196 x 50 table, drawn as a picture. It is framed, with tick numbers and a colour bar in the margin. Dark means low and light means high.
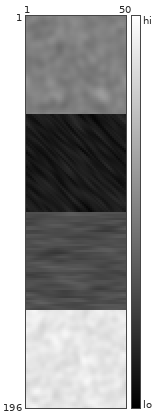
The table splits into 4 rows of 1 panel. Panel 1,1: middling, blotchy, faint in contrast. Panel 2,1: very low, slanting down to the right, faint in contrast. Panel 3,1: low, streaked across, faint in contrast. Panel 4,1: very high, blotchy, faint in contrast.
